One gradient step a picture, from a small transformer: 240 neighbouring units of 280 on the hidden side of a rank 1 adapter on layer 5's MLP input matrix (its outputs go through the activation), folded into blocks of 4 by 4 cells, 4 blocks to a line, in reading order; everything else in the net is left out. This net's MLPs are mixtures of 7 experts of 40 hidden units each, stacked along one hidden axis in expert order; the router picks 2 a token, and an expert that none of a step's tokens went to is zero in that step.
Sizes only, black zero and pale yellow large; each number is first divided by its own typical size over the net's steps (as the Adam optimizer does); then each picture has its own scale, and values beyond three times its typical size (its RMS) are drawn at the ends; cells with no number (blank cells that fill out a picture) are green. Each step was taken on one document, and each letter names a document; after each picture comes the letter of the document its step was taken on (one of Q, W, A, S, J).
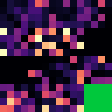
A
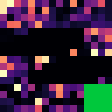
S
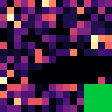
S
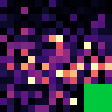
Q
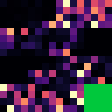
A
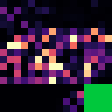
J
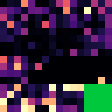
S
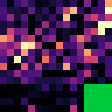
J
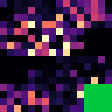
A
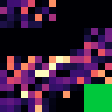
Q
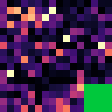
A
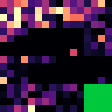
S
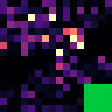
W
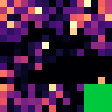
S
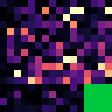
J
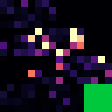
W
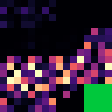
Q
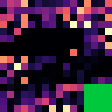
S
